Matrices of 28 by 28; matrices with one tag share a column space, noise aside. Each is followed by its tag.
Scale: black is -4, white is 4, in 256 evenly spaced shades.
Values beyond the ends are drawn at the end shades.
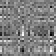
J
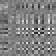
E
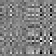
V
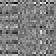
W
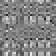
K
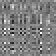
E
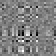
J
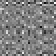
W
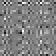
W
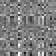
K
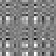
K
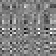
E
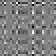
W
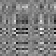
E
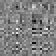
E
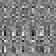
J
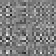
V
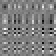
E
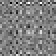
W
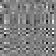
E
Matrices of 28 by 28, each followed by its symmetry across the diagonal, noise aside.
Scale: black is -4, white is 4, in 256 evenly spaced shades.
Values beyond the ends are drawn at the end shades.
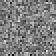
neither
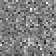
neither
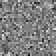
antisymmetric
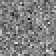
neither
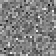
symmetric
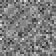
symmetric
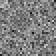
symmetric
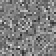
symmetric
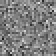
antisymmetric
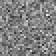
neither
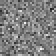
neither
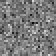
neither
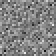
symmetric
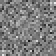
symmetric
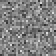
neither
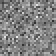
symmetric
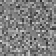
antisymmetric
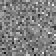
antisymmetric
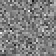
antisymmetric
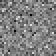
symmetric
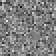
antisymmetric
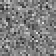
antisymmetric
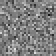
antisymmetric
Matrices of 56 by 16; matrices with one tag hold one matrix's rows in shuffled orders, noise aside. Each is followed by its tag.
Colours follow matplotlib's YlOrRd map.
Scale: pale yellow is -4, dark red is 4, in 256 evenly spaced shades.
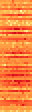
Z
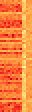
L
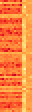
L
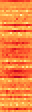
Z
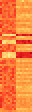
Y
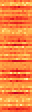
Z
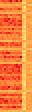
L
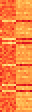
Y
